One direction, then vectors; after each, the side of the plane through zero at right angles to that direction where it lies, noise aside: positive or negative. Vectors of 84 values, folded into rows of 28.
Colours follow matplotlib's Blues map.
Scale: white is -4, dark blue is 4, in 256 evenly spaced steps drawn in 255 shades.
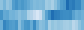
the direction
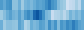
negative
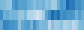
positive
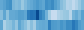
negative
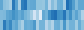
positive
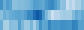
negative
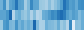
positive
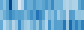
negative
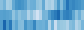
positive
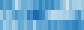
negative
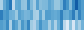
positive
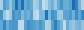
positive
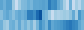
negative
